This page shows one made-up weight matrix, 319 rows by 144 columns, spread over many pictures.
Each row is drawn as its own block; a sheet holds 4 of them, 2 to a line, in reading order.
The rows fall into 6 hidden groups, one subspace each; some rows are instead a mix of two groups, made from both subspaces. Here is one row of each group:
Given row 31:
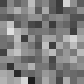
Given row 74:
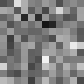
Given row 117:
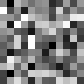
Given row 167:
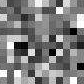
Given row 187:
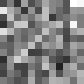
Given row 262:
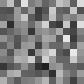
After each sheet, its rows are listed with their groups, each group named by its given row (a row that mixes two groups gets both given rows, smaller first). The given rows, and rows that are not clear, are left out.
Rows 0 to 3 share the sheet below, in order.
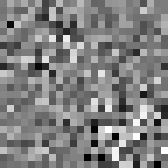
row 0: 262
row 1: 167
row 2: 262
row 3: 167
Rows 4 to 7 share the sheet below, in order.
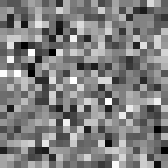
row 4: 167
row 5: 31 and 74
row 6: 262
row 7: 74
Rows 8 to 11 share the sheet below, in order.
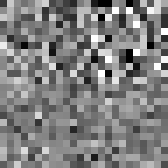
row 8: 187
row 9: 187
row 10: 74 and 187
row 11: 117
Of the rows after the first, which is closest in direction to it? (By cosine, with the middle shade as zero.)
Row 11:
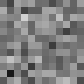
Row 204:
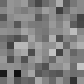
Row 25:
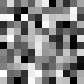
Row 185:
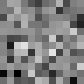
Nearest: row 25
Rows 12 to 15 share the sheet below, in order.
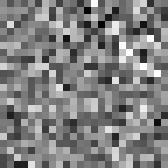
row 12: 262
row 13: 31 and 117
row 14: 31
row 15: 167
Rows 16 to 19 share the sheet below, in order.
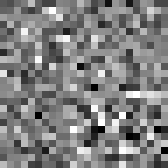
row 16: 117
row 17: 187
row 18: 74
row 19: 74 and 117
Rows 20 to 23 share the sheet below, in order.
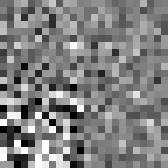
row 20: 74 and 187
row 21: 167
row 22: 74
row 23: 117
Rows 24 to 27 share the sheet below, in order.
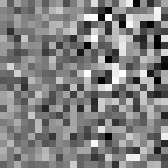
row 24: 31
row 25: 74
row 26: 262
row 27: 117 and 187
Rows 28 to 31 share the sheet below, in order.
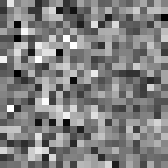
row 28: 117 and 167
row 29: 117
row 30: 262
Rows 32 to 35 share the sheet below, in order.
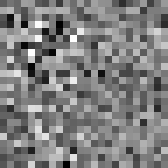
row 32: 167
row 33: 167
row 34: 31
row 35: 167 and 187
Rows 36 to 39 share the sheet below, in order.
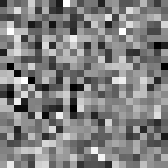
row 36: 31
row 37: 74
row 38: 74 and 187
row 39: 31
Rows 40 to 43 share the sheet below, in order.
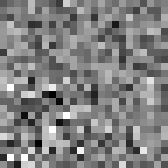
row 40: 31
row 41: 31 and 117
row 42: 117
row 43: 187
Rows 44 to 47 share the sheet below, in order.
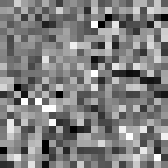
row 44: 74
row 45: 117
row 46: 74
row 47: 31 and 117
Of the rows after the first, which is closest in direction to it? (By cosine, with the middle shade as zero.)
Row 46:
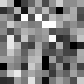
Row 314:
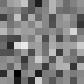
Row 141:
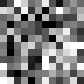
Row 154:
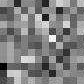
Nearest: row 154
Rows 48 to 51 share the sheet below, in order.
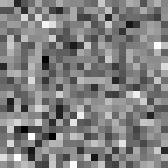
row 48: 74
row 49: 74
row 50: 167
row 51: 117
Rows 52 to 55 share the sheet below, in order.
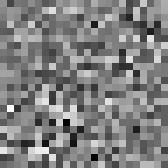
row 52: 117
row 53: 262
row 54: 262
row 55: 117
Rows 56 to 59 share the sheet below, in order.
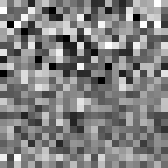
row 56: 117
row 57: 187
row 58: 167
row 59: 167
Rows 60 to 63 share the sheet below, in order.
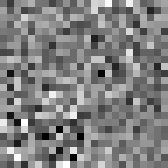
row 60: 117
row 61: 187
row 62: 31
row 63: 187
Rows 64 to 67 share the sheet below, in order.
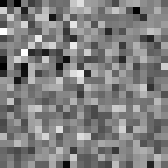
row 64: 187
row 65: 117
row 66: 31
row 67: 31
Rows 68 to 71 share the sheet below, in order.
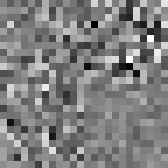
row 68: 262
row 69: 262
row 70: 187
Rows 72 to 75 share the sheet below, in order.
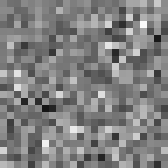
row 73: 167 and 187
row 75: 167
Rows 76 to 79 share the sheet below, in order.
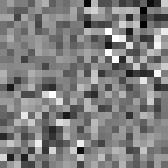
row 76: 74
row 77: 167 and 187
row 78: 117
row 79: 187
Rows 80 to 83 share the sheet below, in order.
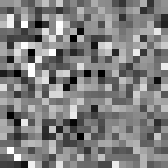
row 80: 167
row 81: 167
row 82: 31
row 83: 31 and 262
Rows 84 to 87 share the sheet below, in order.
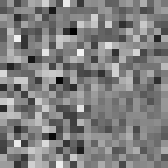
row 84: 31 and 167
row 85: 167
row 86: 74 and 187
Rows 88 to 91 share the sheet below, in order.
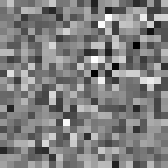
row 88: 117
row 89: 117
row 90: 262
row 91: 31 and 187
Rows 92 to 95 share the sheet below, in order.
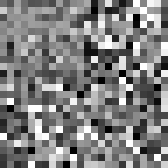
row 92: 117 and 167
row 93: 187
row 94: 31
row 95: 187
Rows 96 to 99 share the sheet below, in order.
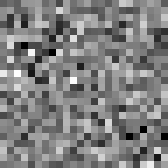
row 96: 167
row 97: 167
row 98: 187
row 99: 31
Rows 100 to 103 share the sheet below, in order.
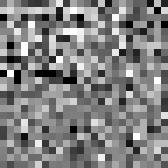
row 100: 117 and 167
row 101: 262
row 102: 74 and 187
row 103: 187
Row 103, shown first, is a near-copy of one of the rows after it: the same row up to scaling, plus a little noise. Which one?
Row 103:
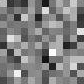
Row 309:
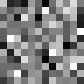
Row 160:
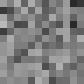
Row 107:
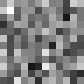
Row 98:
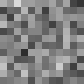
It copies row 309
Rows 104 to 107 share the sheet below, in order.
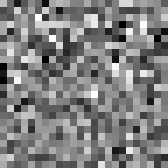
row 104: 74
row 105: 167
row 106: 117
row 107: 187
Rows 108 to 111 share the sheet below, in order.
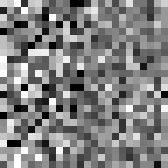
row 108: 187
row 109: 187
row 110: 187
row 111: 262
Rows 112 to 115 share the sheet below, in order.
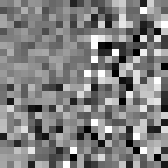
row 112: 187
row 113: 167
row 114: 31
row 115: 187
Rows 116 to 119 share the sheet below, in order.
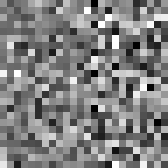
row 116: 167
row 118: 74
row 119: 31 and 262
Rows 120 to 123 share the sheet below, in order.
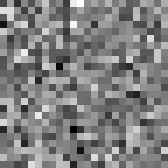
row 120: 187
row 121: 262
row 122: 74
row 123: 117
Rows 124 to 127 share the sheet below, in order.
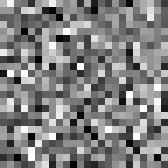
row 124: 117
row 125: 187
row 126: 167
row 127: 187
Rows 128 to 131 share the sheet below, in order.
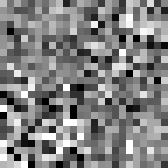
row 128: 31
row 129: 262
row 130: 31 and 187
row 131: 74
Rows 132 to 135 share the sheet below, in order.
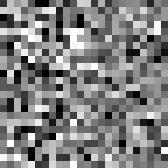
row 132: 167
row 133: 31 and 262
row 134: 167
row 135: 117
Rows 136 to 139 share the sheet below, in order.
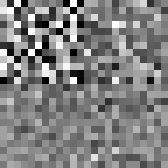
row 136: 187 and 262
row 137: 31
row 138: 187 and 262
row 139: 117
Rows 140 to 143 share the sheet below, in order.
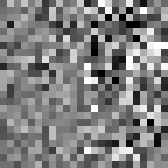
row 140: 262
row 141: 74
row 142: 187
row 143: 262
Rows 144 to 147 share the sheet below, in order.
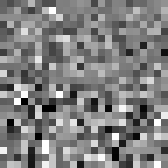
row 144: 117
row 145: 31
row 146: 74
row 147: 167
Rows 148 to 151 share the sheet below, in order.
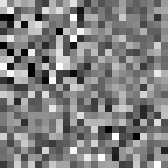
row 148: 167 and 187
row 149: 187
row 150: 187
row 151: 167
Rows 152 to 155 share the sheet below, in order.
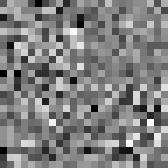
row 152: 167
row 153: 262
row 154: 74 and 262
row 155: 262
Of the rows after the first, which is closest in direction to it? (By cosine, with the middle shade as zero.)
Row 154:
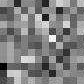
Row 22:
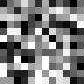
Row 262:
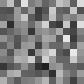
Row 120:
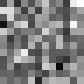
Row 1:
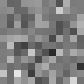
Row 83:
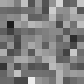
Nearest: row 262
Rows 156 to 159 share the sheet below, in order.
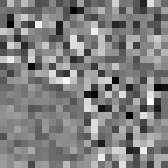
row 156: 117 and 167
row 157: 31
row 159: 187
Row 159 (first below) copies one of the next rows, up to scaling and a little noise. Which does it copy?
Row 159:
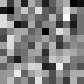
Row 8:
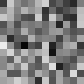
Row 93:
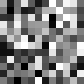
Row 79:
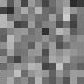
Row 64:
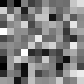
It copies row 79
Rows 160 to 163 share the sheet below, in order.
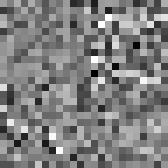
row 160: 187
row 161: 117
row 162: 187
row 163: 117 and 167
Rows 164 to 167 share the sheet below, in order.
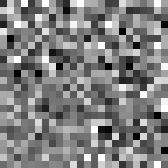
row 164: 187
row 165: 74
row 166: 262
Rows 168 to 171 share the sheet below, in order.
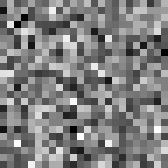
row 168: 117
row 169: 31
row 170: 31 and 74
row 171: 74
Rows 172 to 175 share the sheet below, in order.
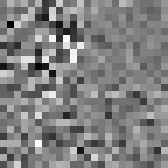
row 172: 262
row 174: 74 and 117
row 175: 117
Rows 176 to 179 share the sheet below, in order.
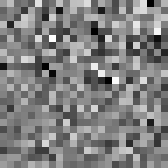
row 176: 74 and 262
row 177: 31
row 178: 262
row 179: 262
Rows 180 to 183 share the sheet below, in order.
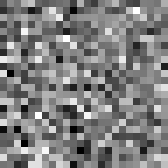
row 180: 117
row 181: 117
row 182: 74
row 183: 187
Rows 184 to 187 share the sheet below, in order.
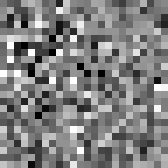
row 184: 167
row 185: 167
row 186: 74
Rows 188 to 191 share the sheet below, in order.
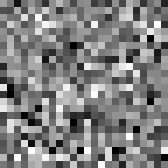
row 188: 74
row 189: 262
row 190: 167 and 187
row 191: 187
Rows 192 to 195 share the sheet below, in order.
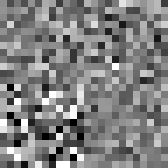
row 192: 262
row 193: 117 and 167
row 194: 31
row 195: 262
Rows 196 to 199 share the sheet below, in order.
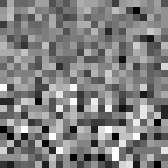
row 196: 187
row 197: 117
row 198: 187
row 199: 167
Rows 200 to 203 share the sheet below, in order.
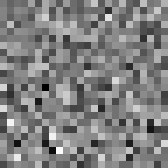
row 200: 262
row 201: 74 and 262
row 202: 187
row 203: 187 and 262
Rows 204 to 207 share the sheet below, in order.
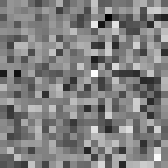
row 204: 167
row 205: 117
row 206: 31
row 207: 117 and 187
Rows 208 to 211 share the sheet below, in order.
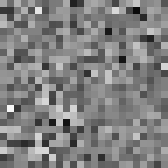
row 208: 187
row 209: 117
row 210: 262
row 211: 167
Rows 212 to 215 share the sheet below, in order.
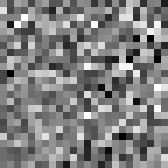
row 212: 117
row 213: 262
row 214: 31
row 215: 187
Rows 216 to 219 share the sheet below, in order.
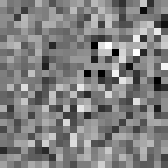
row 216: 74 and 117
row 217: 167
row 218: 262
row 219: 187
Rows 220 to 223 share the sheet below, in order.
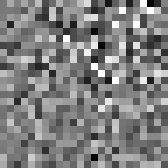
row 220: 262
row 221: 31 and 187
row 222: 74
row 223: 117
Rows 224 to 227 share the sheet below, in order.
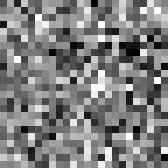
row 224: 74 and 187
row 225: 117 and 167
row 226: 167
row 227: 187
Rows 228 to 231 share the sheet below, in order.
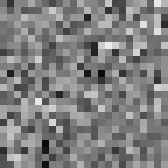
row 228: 117
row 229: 167 and 187
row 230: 74
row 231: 187
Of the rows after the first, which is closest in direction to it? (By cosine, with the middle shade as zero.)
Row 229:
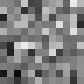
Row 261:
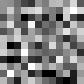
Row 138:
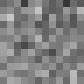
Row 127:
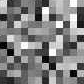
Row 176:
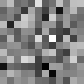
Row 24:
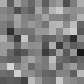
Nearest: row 127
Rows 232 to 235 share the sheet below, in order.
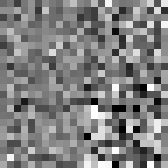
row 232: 31 and 187
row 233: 262
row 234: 117
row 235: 31
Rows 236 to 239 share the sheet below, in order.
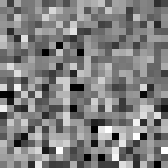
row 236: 31
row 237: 187
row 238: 187
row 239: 167
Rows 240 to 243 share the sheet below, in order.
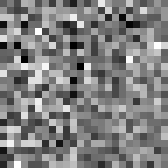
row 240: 74
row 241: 74
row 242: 74 and 117
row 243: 31 and 187
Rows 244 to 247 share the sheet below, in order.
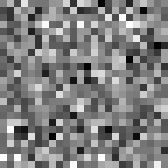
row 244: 262
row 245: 74
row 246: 167
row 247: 167
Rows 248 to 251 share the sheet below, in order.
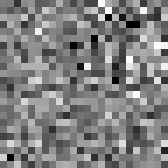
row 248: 74
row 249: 74
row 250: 117
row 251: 117
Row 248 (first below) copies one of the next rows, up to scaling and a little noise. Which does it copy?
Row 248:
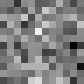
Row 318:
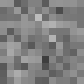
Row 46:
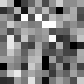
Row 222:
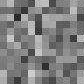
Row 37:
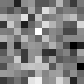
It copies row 37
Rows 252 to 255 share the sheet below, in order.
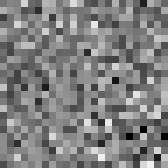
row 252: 187
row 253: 31 and 262
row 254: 187
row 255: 31
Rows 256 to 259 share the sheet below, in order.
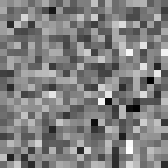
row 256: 117
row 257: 31
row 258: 117
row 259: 74
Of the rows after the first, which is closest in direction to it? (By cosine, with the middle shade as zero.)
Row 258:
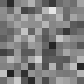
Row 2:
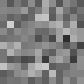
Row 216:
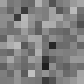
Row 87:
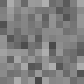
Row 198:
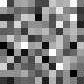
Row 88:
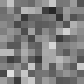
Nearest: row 216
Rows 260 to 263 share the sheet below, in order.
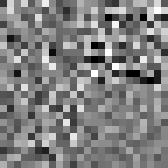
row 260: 187
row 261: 117
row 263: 187
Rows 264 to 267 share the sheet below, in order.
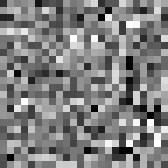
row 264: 31 and 167
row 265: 74
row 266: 117
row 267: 262
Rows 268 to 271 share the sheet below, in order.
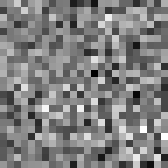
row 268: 187
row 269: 117
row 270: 262
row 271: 31 and 262
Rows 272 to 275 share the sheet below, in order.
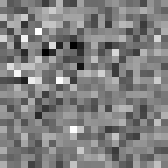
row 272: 31 and 74
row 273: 167
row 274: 74
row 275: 167
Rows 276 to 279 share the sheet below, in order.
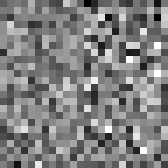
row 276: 31
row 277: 74 and 187
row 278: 187
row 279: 187
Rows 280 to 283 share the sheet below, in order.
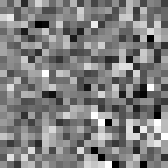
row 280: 167 and 262
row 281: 262
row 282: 117
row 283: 31
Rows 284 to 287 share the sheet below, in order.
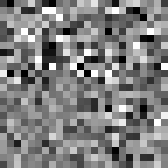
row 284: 117
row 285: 117
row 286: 187
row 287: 167
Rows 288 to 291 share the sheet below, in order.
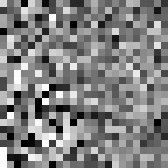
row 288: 187
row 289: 117 and 262
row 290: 74
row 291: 31 and 167
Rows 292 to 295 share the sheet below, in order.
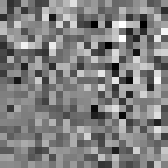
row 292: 187
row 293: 31 and 167
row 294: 262
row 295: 31 and 74
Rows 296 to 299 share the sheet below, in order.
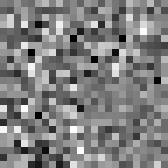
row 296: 167
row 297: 167 and 262
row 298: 74
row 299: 167
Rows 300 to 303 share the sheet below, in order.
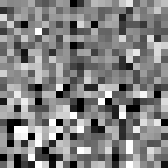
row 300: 74 and 187
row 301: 74 and 262
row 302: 167
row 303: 74
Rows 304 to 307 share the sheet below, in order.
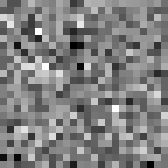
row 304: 74 and 167
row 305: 187
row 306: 167
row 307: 31 and 117
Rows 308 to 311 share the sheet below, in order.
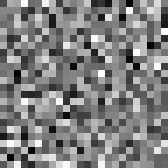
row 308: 187
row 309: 187
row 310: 117
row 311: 187
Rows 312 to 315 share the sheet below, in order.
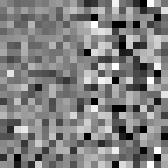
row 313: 31
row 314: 167 and 187
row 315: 31
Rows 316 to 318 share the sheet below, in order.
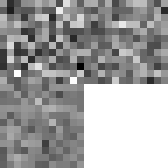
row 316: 167 and 187
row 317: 31 and 262
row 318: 74
